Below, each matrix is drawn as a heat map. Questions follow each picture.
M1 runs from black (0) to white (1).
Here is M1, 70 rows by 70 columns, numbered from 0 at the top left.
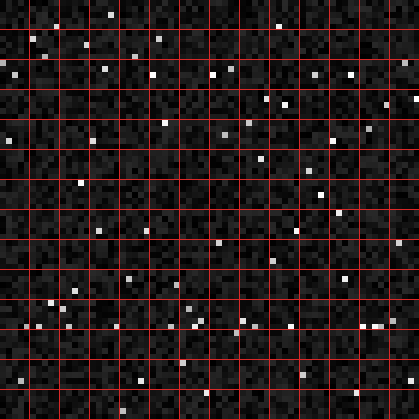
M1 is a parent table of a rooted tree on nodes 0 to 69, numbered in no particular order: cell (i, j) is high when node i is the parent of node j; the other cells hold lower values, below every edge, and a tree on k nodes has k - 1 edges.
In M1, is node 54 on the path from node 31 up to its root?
yes
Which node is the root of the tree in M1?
54
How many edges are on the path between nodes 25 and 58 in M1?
2
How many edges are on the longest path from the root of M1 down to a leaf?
4
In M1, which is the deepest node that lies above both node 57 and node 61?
46
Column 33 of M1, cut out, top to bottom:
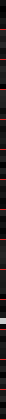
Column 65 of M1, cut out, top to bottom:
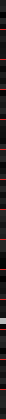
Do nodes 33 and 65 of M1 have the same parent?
yes
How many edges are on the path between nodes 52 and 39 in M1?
7
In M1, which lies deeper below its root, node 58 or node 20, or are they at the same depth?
the same depth
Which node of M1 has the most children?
54
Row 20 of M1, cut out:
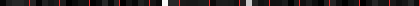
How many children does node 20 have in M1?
2
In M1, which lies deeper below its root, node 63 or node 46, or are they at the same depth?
node 46
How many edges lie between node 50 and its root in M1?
2
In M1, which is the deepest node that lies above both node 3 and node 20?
63
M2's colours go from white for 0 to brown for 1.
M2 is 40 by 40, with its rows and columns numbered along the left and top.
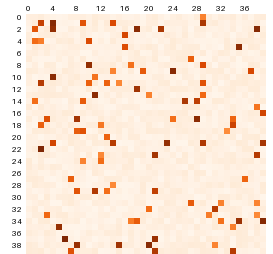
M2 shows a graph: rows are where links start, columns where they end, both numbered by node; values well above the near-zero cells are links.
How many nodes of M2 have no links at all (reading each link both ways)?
1
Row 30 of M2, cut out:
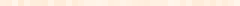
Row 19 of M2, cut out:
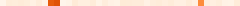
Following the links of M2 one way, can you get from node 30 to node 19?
no
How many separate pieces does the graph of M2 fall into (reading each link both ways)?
2
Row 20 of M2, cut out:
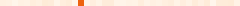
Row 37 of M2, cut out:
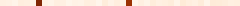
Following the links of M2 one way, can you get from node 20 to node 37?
yes
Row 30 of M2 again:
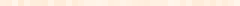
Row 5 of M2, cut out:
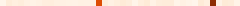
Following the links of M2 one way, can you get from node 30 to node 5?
no
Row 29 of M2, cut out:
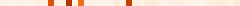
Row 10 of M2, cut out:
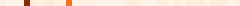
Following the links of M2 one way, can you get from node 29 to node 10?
yes
